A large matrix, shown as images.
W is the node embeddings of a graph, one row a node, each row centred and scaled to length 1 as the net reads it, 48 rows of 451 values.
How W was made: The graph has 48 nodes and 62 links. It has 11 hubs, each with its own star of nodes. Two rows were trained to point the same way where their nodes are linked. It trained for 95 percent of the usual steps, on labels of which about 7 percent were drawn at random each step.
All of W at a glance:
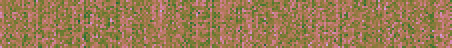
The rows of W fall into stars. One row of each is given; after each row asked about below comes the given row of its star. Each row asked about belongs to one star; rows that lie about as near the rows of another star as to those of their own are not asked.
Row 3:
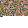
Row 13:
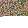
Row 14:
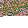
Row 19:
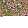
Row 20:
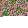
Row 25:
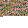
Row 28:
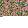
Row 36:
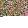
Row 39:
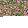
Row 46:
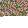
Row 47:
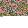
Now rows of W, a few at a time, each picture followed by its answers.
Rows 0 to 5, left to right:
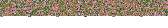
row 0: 25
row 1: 20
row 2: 36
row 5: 3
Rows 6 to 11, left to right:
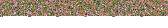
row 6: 20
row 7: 46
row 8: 19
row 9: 13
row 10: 28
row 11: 46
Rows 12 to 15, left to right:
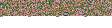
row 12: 13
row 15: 36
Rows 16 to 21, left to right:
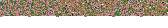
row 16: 13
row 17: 14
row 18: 47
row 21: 36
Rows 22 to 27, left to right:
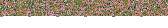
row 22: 46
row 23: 19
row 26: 20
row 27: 14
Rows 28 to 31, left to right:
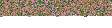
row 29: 39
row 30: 3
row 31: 20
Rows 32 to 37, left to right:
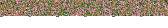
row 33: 25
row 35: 14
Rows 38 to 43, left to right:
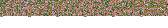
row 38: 28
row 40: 28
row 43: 39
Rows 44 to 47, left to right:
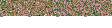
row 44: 19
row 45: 13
